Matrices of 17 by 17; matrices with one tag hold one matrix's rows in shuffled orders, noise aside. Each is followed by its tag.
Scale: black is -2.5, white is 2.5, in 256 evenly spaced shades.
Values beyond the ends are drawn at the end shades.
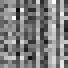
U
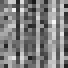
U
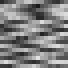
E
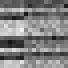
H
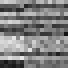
H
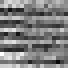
H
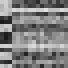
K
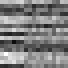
H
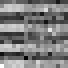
H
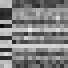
K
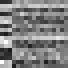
K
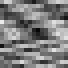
E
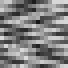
E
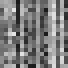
U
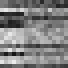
H
